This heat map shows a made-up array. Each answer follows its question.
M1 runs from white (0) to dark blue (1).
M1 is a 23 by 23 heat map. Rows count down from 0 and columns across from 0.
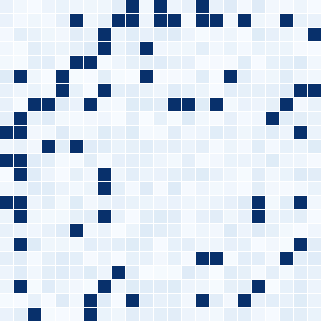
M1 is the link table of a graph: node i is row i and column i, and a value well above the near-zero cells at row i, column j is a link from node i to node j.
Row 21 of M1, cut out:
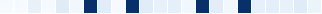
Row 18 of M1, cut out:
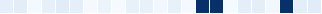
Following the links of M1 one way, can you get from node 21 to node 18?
yes
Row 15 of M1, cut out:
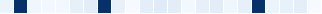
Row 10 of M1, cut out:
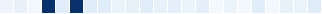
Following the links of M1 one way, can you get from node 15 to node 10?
yes
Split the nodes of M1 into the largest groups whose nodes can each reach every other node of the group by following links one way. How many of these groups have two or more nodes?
1
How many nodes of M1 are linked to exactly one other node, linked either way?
3
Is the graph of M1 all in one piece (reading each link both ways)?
yes
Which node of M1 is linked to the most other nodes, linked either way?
node 1
